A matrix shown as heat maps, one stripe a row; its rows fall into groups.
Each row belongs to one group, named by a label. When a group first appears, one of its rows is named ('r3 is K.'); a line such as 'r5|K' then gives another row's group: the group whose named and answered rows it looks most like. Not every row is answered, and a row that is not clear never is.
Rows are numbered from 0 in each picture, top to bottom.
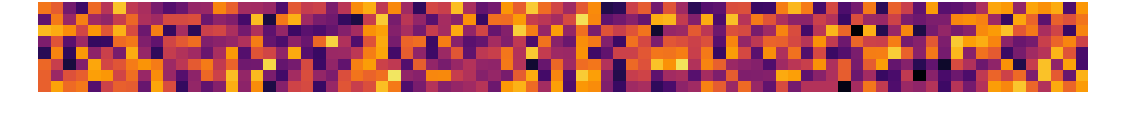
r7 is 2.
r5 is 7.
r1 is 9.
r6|2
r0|2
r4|9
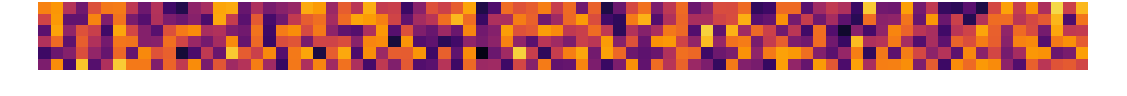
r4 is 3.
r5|9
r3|9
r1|2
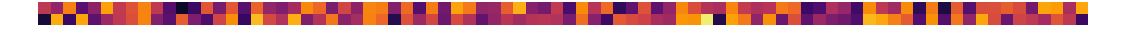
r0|2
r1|9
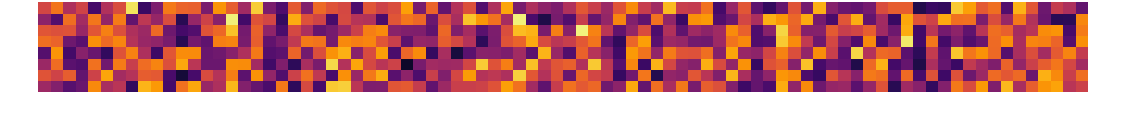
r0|9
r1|3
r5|7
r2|2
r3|2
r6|2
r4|9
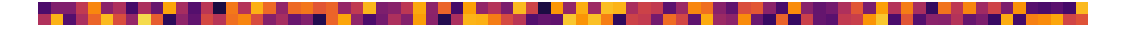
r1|7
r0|3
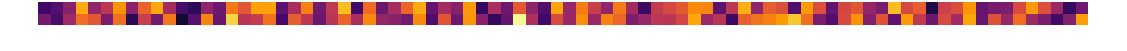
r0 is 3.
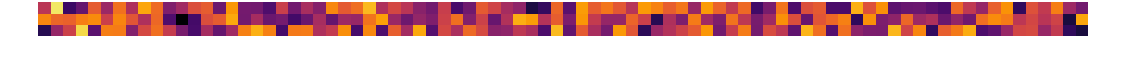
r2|3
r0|7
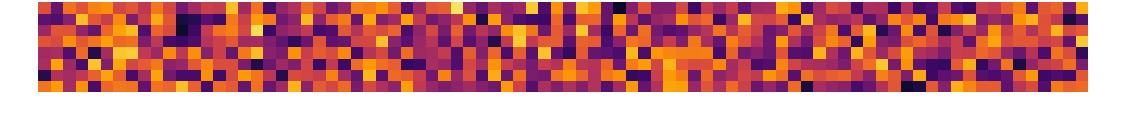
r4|9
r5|7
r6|3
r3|2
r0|2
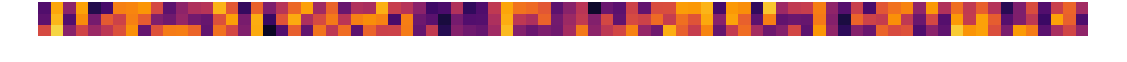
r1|9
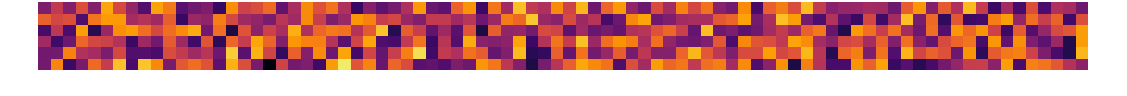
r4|3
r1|2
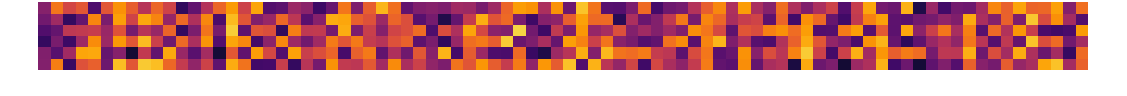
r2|3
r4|3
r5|7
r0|2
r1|7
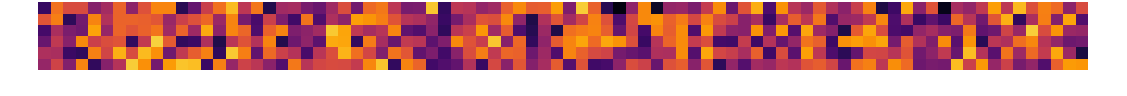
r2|7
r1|7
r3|3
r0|2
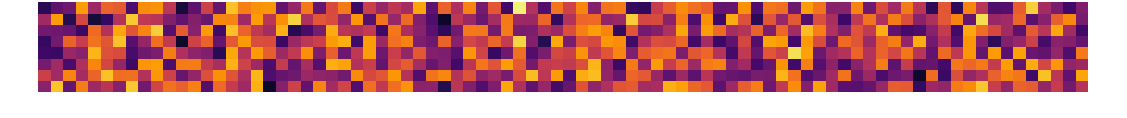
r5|7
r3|3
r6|2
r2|7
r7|9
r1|9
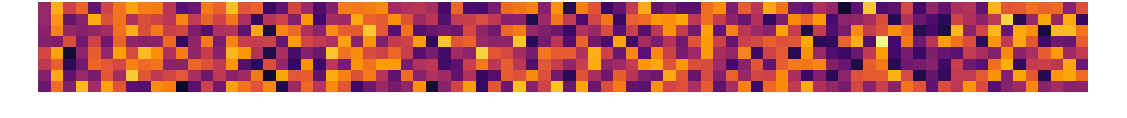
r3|3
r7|3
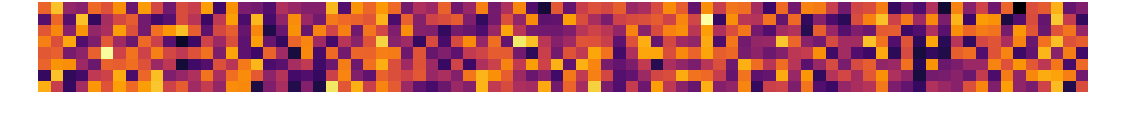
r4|7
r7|7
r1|9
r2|9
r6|7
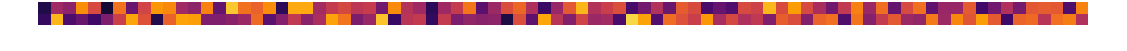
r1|9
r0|3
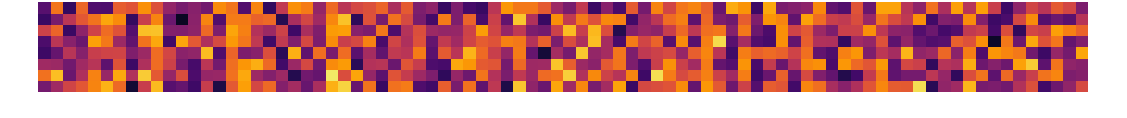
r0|9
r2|7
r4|3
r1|3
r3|7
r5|3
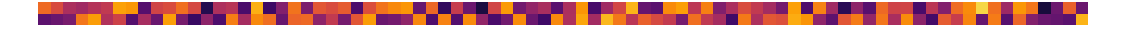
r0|9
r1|3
